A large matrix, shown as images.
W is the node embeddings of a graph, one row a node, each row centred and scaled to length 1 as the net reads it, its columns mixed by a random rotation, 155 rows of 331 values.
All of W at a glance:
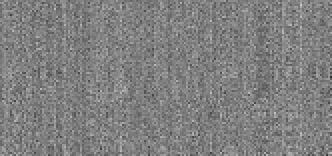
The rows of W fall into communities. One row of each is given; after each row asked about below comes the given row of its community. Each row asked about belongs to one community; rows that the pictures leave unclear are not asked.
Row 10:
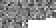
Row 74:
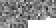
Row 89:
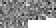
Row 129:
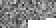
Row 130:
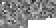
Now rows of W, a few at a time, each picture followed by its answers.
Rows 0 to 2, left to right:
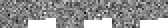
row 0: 129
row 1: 89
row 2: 74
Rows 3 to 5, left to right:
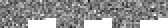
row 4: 130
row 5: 89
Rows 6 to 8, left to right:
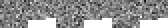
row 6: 74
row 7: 74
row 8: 130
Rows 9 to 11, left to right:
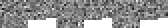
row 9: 129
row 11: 10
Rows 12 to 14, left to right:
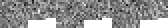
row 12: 130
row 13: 89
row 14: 129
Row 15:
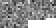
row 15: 130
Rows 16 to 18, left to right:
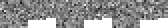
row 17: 89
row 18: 130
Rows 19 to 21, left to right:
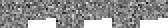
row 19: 74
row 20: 74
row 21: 74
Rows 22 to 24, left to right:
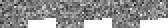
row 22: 129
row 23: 89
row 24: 129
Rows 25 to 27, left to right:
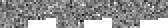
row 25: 74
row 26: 89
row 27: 130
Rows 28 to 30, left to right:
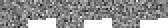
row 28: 89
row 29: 10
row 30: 10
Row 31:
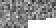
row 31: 130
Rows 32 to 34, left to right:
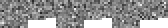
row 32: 130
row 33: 74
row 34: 89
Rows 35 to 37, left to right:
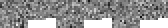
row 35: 74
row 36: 130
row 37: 89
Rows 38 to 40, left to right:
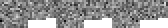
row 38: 74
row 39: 10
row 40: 89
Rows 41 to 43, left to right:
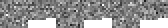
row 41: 10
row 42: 74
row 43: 130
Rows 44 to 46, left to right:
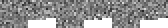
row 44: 129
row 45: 89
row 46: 129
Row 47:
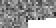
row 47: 10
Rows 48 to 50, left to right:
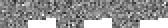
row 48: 89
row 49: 74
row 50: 89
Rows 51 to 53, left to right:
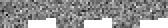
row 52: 10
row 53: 130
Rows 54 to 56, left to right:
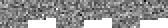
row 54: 89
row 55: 10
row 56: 130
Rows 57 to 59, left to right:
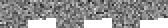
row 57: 89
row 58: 130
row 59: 74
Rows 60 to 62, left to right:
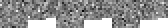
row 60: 130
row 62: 129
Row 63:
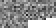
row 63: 89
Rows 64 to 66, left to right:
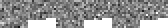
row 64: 130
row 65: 89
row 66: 129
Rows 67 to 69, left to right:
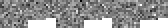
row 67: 74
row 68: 74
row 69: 89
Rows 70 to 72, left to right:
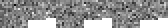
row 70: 129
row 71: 89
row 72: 89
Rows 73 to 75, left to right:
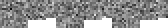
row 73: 89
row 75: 129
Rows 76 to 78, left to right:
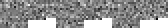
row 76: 89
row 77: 89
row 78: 89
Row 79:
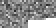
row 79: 10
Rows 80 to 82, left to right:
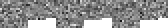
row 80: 74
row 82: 89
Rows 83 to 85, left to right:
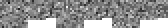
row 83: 130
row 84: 130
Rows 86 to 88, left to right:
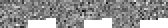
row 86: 10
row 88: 89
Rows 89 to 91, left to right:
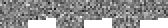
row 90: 10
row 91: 10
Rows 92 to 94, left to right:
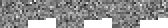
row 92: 74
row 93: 74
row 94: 89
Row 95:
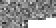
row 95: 10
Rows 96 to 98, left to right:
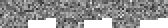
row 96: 10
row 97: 89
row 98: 10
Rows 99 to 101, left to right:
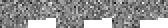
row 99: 129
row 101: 74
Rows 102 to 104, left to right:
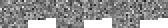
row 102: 10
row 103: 130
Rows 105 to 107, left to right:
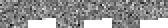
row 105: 129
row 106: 74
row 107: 129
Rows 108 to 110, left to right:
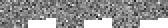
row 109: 89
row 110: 10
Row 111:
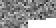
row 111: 130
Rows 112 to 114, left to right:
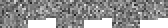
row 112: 129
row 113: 129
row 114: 129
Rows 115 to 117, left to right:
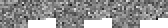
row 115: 129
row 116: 129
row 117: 129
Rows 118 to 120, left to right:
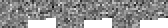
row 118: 130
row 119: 74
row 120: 129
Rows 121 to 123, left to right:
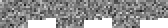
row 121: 130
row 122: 89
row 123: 10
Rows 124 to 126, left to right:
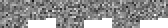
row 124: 130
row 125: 74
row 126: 89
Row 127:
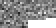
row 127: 129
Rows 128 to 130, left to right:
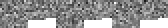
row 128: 10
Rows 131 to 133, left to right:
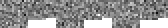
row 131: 10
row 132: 89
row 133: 130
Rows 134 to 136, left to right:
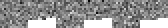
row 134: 89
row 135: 130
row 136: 74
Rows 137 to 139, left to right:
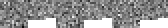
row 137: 74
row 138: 74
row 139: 10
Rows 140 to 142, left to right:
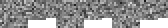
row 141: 10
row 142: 130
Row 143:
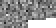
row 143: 10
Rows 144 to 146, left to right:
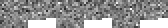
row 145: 130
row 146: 74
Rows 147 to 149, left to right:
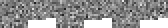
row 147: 74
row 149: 89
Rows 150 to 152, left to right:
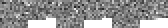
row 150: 89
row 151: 74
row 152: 129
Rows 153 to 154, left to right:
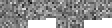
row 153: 129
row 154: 74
